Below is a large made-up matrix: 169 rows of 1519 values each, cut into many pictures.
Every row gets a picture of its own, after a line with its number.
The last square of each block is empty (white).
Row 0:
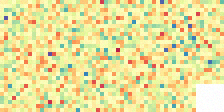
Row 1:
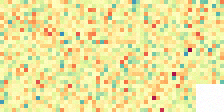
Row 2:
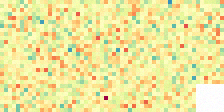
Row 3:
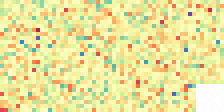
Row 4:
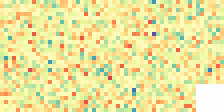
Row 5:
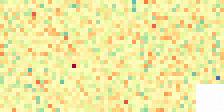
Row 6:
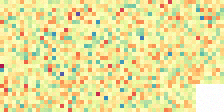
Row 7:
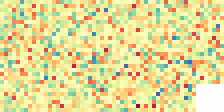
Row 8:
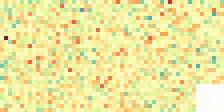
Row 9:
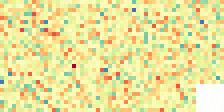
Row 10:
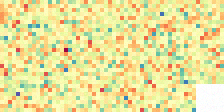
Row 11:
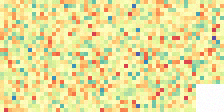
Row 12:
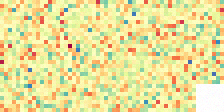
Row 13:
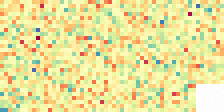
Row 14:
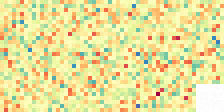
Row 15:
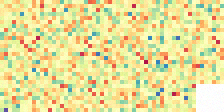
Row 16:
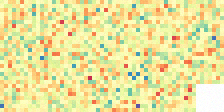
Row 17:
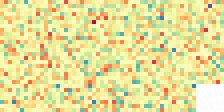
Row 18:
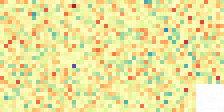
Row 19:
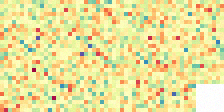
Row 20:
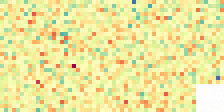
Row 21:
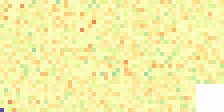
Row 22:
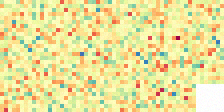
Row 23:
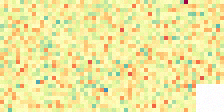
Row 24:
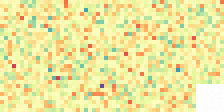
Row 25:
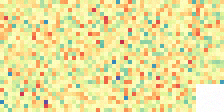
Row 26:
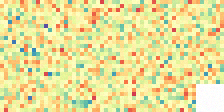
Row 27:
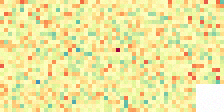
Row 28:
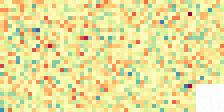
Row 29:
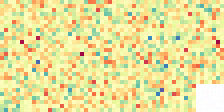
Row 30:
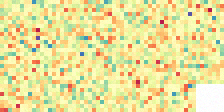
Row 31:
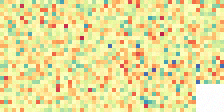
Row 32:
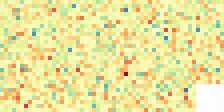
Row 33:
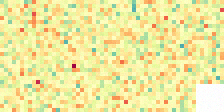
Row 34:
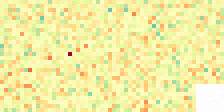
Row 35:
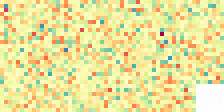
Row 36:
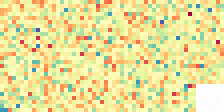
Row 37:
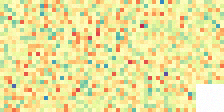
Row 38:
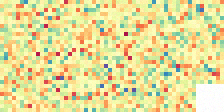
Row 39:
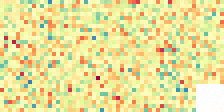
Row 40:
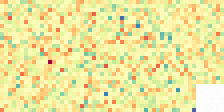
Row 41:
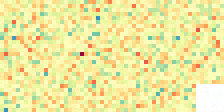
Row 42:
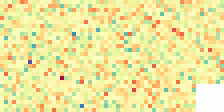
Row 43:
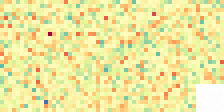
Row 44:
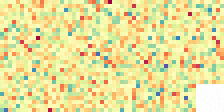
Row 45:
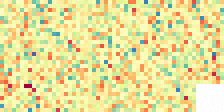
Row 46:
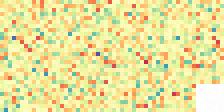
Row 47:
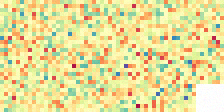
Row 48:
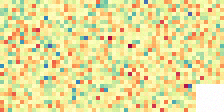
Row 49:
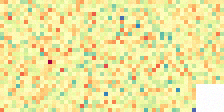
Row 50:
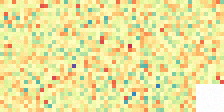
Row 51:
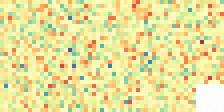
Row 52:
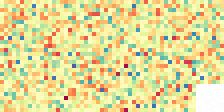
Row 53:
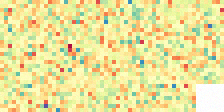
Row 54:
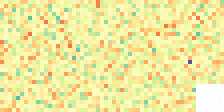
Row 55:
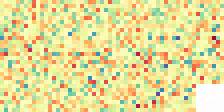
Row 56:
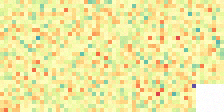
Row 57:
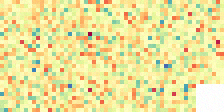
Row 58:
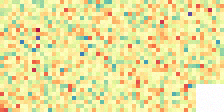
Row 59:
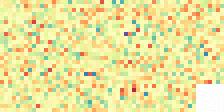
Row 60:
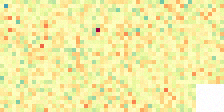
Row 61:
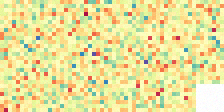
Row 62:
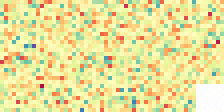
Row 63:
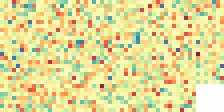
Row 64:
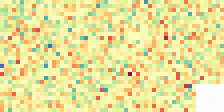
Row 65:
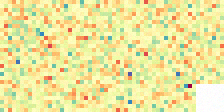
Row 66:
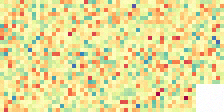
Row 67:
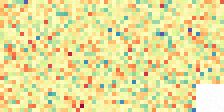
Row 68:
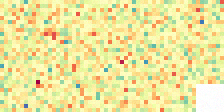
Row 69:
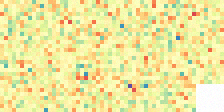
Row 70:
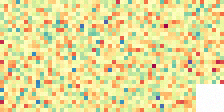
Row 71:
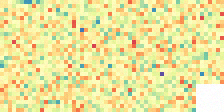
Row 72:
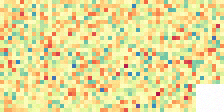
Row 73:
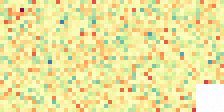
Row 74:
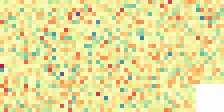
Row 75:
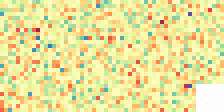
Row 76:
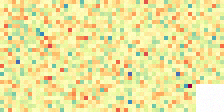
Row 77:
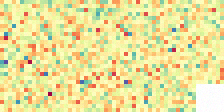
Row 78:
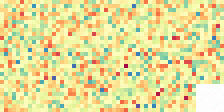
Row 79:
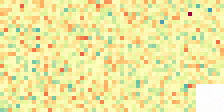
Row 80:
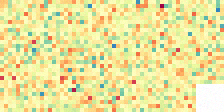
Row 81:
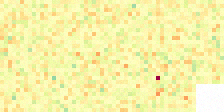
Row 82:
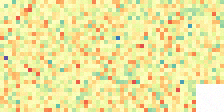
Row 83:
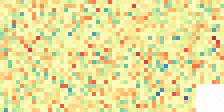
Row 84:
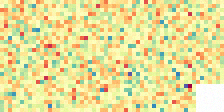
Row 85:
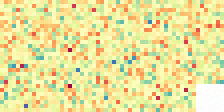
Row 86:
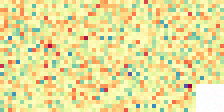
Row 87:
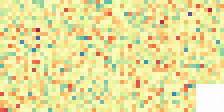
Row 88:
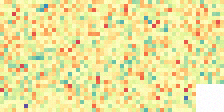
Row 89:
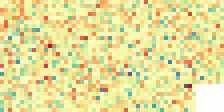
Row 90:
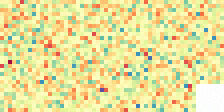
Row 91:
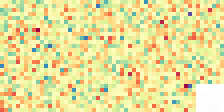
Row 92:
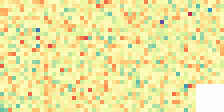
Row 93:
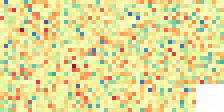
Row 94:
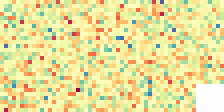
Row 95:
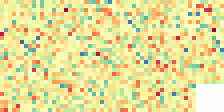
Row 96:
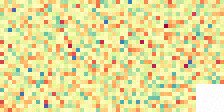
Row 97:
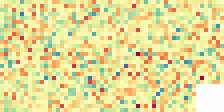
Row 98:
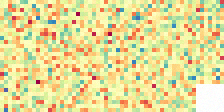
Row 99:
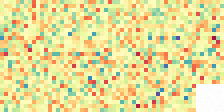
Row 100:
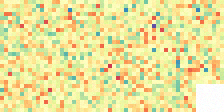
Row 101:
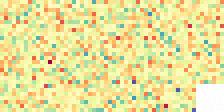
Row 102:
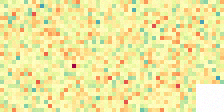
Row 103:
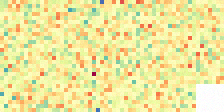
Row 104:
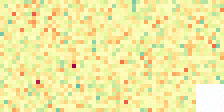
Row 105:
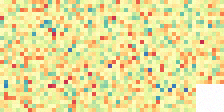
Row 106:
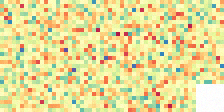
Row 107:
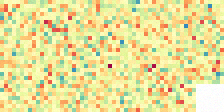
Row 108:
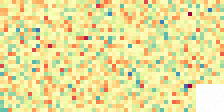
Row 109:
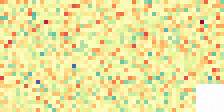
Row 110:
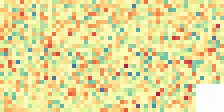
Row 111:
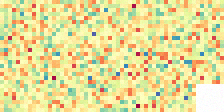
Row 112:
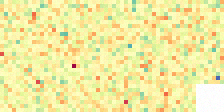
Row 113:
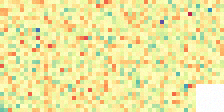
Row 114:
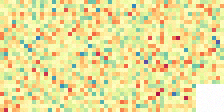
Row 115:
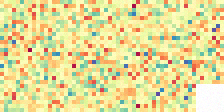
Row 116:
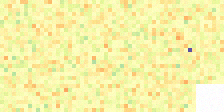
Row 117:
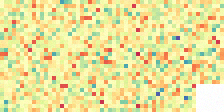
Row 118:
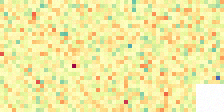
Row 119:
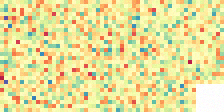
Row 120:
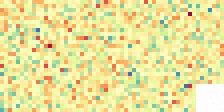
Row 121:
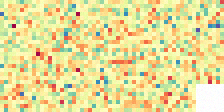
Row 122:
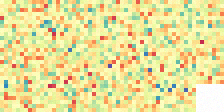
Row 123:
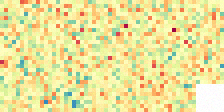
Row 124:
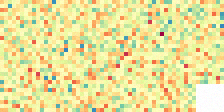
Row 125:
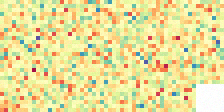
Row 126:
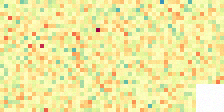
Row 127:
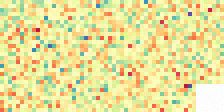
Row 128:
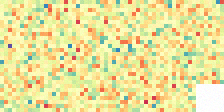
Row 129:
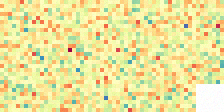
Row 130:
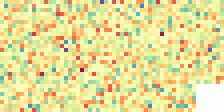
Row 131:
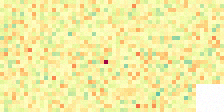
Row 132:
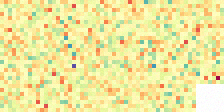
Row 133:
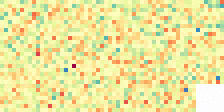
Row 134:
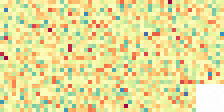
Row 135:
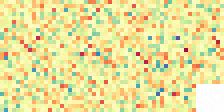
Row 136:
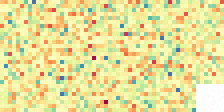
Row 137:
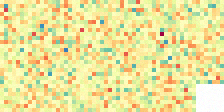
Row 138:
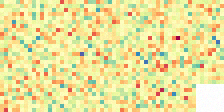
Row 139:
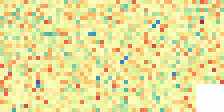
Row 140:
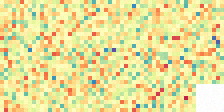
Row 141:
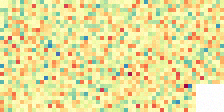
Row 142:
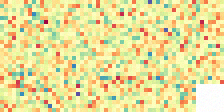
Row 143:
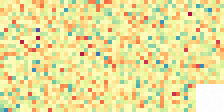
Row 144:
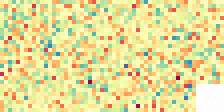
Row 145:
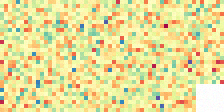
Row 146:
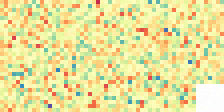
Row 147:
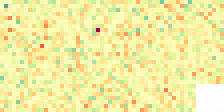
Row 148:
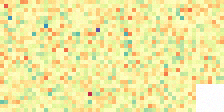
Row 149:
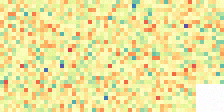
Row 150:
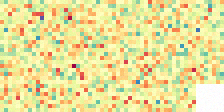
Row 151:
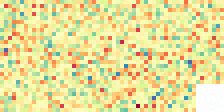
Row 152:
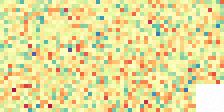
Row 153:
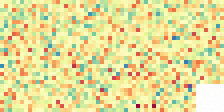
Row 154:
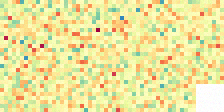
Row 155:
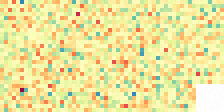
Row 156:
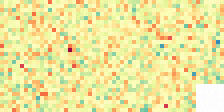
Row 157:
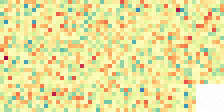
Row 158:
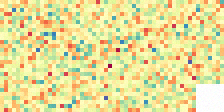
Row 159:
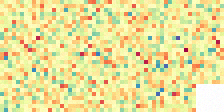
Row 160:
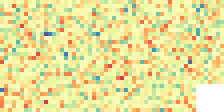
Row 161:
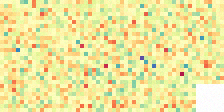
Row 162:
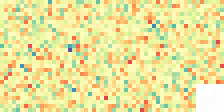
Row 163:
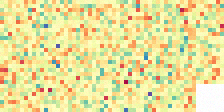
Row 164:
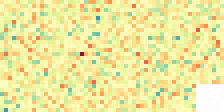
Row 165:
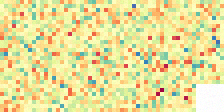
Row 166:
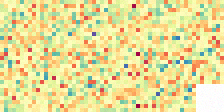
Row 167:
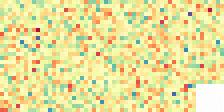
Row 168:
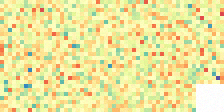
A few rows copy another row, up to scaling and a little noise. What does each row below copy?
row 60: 147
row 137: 35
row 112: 118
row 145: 70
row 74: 6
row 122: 105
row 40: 49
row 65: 76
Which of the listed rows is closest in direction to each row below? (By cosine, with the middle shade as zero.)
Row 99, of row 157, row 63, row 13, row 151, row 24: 151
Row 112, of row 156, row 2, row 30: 156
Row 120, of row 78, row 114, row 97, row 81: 78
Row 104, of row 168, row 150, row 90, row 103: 150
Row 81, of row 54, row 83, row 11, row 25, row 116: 11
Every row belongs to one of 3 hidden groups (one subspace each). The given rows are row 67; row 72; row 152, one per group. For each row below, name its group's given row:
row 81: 72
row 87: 72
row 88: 152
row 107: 152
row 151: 72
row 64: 72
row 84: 72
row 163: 67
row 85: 152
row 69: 67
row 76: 72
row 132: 152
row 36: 72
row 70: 152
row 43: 152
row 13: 72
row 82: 67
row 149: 152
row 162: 152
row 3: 72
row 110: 72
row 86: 72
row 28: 72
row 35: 67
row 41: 72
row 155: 152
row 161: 67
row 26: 67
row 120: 72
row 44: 72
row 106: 67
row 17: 67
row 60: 67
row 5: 152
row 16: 72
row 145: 152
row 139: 152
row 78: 72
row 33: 152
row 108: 72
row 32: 152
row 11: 72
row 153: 72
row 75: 72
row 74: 152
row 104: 152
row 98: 152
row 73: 67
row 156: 152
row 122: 152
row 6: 152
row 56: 72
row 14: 72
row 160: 152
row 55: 72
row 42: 67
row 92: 72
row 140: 72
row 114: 72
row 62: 67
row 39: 67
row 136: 67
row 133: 152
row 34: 152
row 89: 72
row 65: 72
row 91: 72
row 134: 67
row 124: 67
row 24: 67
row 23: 72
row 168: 152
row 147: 67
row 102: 152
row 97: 72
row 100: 152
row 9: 152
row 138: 72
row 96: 152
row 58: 72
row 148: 67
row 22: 72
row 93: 152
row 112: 152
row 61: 72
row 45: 152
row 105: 152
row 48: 72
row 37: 67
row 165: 72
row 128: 152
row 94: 67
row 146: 152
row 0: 67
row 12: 152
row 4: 67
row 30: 72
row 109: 152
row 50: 152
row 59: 67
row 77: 67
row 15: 72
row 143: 72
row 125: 72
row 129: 152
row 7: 72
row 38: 67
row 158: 152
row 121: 152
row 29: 72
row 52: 72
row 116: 67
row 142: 152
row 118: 152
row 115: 72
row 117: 72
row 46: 72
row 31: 67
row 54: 152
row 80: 67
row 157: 67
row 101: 67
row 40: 67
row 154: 67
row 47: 72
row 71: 67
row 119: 152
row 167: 72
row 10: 67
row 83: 72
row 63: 67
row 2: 152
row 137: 67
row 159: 72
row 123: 67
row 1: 152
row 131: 72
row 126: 67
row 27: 152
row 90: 72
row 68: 152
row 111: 72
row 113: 72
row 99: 72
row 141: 72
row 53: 152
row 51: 152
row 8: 67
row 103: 67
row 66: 72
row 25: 152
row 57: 72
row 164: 72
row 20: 152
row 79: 72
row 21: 67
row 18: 152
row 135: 72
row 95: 72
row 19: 72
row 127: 72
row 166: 72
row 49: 67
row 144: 72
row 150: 152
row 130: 67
